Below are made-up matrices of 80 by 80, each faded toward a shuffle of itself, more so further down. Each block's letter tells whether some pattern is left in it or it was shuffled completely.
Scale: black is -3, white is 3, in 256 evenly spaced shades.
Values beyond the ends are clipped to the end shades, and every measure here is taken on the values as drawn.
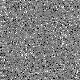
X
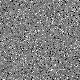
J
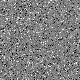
J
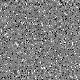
X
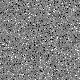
J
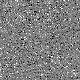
X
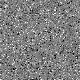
X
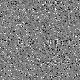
X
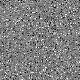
X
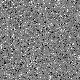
J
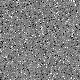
J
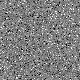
J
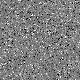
J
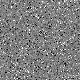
X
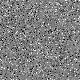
X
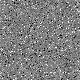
J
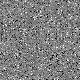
X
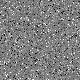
J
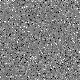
X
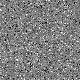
J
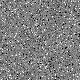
J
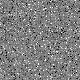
X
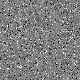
X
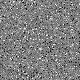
X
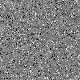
J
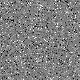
X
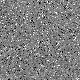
J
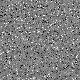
J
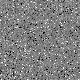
X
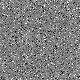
J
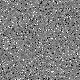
X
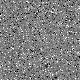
J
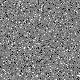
X
